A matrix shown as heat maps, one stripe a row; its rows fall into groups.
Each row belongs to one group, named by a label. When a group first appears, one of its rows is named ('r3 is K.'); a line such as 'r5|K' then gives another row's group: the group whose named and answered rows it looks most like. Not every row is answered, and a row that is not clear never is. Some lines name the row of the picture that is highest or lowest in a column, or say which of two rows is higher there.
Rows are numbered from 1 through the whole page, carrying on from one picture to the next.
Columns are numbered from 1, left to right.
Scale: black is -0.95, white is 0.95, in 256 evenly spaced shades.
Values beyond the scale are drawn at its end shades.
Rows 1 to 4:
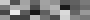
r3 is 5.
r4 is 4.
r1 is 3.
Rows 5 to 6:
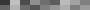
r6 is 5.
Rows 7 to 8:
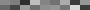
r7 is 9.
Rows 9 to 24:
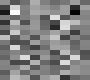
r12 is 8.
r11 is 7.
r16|3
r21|4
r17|9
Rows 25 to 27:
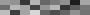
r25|9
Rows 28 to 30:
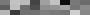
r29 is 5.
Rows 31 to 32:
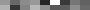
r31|8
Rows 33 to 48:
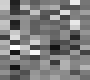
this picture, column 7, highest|35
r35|4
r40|7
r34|3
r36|8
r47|9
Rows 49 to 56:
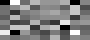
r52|7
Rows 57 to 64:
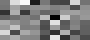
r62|8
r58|7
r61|8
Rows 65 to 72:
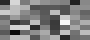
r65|7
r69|4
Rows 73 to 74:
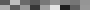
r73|5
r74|3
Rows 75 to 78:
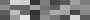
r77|5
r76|4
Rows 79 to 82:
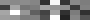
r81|8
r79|8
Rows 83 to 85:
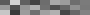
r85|3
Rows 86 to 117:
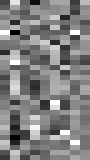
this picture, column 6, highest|106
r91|8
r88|9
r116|5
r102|5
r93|9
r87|7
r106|8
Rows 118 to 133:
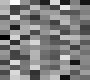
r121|5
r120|3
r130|7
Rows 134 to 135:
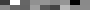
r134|7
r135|4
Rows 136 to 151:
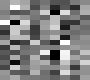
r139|8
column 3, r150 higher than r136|No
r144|4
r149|7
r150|4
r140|3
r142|5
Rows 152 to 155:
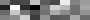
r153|5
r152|4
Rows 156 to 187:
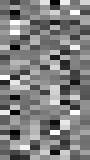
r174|8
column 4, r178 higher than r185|Yes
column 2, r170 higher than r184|No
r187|9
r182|8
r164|4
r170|9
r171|3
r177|7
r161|8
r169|8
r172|7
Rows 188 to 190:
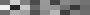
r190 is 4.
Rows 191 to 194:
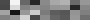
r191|5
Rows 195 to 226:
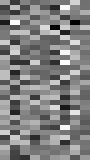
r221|3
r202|4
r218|8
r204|5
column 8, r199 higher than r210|No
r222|5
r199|7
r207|4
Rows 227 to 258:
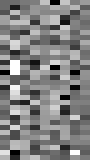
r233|9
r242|4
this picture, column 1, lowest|241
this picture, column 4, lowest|239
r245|5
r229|7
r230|3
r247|9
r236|7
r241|7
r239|5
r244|7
